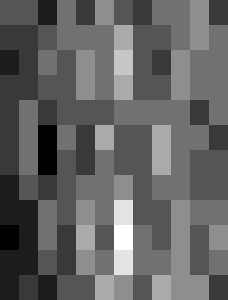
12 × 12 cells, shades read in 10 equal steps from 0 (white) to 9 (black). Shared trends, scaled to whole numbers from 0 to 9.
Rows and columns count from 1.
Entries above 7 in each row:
1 0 1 0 0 1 1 1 2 2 2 2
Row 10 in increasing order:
0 3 4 4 5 5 6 6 6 7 8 9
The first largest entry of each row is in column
3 1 1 1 1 3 3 1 1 1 1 1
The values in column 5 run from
3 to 7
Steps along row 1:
same up down up down up up down same down up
